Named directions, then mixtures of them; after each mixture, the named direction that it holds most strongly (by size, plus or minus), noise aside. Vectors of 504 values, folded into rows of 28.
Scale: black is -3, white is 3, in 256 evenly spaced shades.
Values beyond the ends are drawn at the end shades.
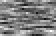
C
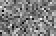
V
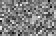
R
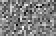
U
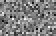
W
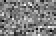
W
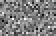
W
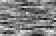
C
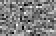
U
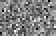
V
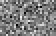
U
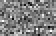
W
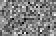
W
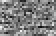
C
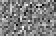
U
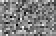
U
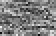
C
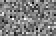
W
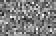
W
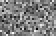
V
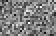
U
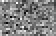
U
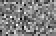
W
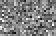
R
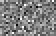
U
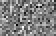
U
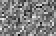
U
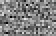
W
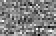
W
